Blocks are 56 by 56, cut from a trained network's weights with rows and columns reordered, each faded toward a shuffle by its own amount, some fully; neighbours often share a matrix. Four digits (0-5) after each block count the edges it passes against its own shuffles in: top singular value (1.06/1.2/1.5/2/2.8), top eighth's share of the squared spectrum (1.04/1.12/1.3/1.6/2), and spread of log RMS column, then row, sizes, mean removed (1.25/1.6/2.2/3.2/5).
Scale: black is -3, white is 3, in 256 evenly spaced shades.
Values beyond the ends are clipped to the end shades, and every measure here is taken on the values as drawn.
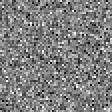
0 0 0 0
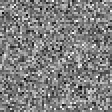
0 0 0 0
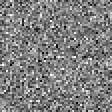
0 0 0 0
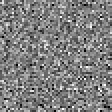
2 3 1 1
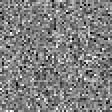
2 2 0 0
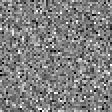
0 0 0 0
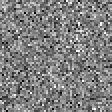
1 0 0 0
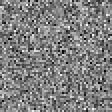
1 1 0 0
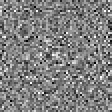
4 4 1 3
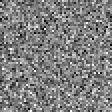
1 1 0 0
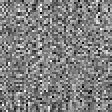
4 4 2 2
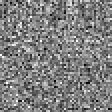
3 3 0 2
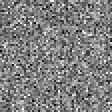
1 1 0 0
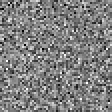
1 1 0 0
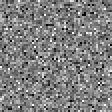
1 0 0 0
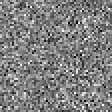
2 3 1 1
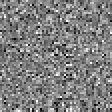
3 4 2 2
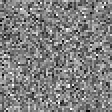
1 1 0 0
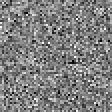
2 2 0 0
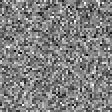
1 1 0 0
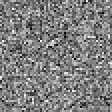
2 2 0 0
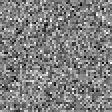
0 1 0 0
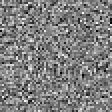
3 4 1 1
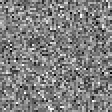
1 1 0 0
